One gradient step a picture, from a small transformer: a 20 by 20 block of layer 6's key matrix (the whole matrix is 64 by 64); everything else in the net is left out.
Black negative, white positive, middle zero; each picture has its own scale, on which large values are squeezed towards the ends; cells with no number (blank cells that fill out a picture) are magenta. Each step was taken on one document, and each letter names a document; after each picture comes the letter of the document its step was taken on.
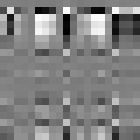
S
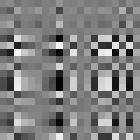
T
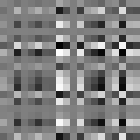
T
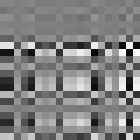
T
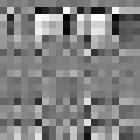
S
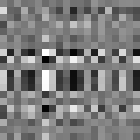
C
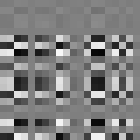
T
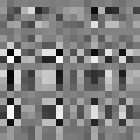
C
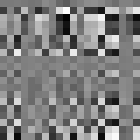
S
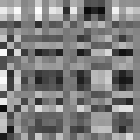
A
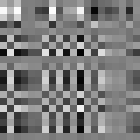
A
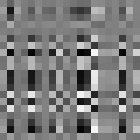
A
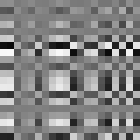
T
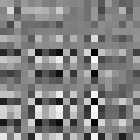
C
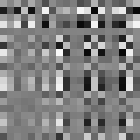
T
